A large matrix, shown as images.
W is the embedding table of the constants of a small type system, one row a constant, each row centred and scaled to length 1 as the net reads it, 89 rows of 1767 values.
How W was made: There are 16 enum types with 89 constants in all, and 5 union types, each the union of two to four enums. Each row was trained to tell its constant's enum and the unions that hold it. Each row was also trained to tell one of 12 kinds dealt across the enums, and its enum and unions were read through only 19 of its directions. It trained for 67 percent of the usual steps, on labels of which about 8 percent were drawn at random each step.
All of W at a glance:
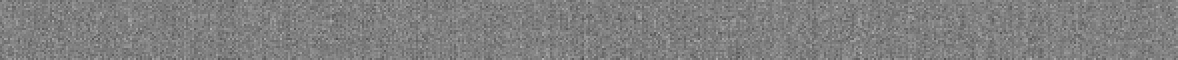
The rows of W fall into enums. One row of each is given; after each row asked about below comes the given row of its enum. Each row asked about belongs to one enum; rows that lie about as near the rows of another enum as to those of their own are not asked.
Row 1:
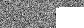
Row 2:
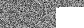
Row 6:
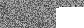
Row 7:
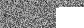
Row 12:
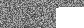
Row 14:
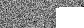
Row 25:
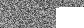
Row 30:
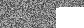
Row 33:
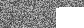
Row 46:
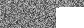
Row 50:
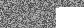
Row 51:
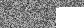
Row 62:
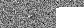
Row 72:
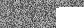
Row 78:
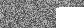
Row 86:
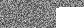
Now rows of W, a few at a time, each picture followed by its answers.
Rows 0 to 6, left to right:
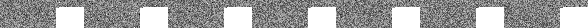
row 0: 2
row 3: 50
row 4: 86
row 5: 12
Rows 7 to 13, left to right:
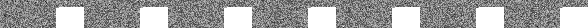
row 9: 72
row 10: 25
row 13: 25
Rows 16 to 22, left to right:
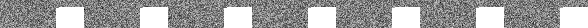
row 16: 86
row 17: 6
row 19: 30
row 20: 25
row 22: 78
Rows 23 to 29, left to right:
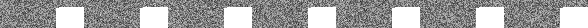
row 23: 33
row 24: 7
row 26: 7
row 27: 33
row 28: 50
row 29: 50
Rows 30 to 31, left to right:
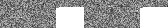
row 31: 30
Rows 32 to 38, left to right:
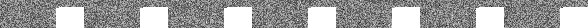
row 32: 30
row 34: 72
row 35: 25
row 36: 25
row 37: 78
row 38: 86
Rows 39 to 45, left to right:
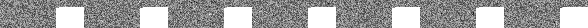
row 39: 51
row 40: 12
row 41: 78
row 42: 1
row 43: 30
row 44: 1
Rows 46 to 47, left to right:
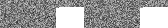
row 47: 78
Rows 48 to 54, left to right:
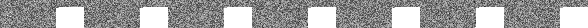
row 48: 72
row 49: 50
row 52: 12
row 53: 2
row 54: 7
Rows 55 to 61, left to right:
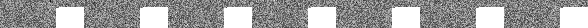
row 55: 6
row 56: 30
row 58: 30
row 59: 25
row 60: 12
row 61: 62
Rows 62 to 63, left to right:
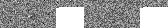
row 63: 46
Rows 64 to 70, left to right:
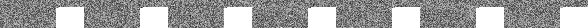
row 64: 12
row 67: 33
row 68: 78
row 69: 46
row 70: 72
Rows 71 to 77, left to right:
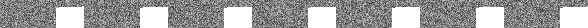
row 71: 33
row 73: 86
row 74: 7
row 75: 50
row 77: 7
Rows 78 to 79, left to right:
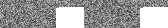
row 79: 86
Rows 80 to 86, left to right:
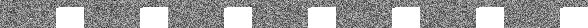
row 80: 72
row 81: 72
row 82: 7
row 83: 62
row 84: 86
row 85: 33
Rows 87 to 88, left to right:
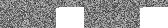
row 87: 33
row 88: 50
